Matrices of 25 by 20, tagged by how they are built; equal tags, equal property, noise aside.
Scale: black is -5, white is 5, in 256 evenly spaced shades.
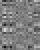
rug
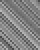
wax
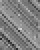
wax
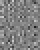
rug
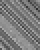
wax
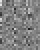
rug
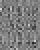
rug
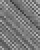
wax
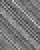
wax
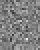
rug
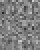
rug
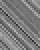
wax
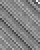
wax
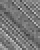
wax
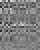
rug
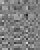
rug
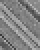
wax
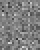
rug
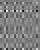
rug
